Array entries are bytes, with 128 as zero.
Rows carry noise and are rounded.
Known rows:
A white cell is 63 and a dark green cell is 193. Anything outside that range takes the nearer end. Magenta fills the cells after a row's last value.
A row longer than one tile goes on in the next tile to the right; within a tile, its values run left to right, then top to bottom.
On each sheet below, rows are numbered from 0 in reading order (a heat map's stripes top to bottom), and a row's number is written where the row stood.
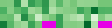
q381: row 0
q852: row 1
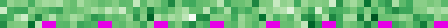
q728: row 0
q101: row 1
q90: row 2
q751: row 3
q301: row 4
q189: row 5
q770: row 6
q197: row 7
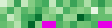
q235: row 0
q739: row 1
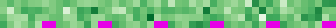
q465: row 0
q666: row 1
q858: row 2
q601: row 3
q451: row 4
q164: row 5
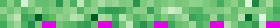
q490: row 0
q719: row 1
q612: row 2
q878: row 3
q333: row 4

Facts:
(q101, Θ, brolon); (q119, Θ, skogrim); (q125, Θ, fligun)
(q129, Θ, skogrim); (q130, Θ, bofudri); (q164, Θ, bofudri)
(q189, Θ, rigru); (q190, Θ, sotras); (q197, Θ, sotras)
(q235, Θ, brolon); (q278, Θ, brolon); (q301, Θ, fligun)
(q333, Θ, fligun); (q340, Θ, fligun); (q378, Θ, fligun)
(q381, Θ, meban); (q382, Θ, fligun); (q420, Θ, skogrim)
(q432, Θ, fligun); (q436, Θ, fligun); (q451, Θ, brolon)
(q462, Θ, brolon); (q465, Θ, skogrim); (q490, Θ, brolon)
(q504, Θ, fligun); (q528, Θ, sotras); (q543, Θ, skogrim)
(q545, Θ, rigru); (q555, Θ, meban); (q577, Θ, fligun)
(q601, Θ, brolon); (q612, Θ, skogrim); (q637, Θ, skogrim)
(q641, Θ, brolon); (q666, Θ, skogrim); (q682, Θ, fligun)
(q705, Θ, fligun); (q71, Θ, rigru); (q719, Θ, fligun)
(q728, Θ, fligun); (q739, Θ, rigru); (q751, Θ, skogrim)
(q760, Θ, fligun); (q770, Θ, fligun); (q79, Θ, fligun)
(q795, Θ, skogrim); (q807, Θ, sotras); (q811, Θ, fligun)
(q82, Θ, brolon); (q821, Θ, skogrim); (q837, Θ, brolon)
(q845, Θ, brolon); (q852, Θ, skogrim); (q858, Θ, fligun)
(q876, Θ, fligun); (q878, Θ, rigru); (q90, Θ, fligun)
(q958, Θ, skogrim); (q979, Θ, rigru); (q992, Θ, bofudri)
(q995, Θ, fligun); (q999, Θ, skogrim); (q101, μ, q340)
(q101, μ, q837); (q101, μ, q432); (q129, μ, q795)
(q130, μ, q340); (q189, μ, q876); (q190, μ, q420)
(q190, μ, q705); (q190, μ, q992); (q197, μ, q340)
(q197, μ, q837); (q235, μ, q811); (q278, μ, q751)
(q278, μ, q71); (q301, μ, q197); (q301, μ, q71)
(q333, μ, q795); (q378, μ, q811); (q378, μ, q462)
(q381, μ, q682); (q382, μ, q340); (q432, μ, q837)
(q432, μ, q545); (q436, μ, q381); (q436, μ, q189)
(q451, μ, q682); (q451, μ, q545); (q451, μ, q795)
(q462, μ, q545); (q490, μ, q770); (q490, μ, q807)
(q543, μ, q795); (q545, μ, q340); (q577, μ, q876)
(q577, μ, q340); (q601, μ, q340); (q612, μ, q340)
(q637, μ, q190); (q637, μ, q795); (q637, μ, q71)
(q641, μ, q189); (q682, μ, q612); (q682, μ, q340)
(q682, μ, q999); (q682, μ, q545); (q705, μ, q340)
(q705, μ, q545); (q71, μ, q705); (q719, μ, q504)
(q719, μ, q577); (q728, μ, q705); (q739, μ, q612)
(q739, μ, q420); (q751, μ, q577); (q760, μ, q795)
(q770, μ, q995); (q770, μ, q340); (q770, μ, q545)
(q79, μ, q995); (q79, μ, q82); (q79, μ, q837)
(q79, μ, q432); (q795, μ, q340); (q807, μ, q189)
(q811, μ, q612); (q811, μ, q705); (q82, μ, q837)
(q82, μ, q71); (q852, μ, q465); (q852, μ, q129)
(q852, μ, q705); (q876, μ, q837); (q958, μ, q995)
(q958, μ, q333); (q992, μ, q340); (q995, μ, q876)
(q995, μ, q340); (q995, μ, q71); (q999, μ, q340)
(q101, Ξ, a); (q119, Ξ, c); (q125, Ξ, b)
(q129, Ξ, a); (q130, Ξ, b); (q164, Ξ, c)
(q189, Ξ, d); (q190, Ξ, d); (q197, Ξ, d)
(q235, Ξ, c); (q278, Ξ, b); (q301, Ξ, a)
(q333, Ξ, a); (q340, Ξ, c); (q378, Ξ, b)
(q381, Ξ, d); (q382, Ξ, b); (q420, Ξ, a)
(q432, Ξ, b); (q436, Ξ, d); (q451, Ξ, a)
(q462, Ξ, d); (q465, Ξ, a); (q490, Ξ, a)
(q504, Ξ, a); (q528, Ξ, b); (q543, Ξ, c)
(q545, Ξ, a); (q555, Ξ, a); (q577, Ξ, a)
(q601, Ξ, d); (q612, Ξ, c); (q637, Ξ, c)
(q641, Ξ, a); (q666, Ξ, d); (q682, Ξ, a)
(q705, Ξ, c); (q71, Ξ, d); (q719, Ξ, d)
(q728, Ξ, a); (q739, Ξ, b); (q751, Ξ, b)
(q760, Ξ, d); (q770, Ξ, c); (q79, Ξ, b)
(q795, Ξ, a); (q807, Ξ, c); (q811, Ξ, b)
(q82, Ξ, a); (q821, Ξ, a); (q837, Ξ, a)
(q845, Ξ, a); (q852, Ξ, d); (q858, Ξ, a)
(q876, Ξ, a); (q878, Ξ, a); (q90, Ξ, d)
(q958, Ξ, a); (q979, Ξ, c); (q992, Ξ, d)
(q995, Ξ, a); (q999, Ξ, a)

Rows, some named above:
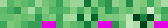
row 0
q382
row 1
q770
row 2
q807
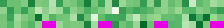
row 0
q301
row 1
q637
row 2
q71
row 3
q436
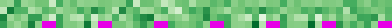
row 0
q811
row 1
q852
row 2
q378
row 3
q845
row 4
q852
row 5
q852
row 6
q528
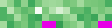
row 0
q876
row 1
q878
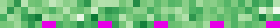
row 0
q378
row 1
q577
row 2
q612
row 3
q420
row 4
q82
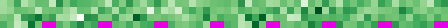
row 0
q641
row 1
q751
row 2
q739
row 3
q845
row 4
q436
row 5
q462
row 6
q130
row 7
q992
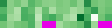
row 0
q958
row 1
q543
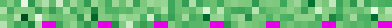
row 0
q760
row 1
q340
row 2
q999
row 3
q79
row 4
q682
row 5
q995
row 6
q79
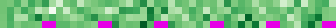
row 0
q82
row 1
q837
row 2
q705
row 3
q555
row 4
q190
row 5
q235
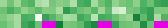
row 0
q795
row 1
q545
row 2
q979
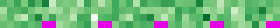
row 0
q278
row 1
q129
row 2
q432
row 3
q301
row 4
q119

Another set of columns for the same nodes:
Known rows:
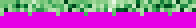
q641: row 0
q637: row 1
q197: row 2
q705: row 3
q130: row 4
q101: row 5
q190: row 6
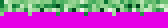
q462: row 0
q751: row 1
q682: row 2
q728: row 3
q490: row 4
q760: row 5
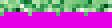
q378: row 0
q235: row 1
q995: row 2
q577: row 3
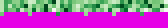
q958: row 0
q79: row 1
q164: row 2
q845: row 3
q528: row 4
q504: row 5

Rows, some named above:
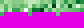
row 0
q770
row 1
q130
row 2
q852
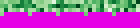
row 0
q82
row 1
q612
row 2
q837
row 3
q436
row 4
q189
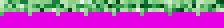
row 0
q852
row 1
q751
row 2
q612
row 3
q451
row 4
q876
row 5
q837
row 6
q130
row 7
q278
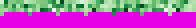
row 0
q129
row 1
q382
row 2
q795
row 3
q119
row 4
q992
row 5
q811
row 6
q119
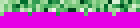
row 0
q278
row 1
q301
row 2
q739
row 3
q71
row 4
q528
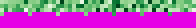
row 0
q432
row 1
q666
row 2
q795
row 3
q381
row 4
q545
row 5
q190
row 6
q333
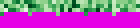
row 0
q979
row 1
q420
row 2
q807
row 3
q992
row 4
q543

